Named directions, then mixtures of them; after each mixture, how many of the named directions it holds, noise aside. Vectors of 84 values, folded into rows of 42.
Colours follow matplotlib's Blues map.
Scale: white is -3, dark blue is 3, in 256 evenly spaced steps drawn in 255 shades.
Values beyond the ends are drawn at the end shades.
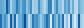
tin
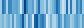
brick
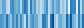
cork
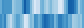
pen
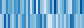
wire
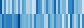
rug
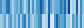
one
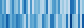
two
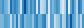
three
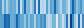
three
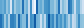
three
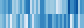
three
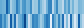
one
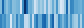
three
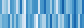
two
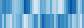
one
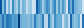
one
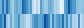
two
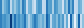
two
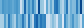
two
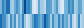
three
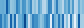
one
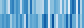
one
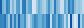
three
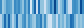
one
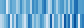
one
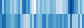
two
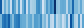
two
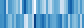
three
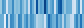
two
